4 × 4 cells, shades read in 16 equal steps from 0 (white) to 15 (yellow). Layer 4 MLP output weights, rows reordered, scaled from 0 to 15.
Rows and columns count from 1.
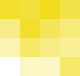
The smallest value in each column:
0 4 4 7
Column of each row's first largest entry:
3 2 2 4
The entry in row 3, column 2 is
10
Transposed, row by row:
14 8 5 0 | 13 14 10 4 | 15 11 8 4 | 12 9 7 10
